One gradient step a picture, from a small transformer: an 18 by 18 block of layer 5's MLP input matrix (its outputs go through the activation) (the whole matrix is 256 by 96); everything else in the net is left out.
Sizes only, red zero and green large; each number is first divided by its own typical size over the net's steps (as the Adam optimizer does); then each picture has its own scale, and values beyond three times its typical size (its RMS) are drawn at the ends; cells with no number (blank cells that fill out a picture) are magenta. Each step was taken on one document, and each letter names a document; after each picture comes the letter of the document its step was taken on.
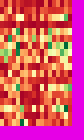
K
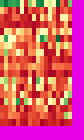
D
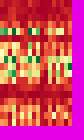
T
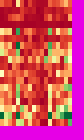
K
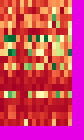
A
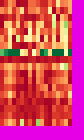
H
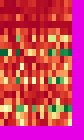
K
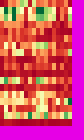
D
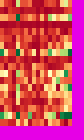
K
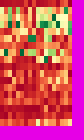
H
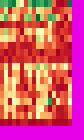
D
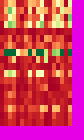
A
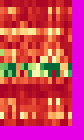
T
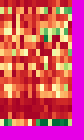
H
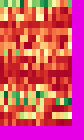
D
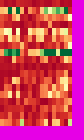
H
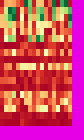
A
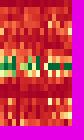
T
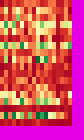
D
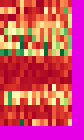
H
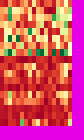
H
